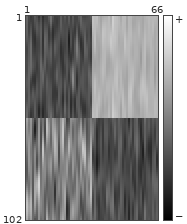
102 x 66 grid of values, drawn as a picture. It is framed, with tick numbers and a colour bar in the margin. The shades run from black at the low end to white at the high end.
The table splits into 2 rows of 2 panels. Panel 1,1: low, streaked downward. Panel 1,2: high, streaked downward, faint in contrast. Panel 2,1: middling, streaked downward, strong in contrast. Panel 2,2: low, streaked downward.
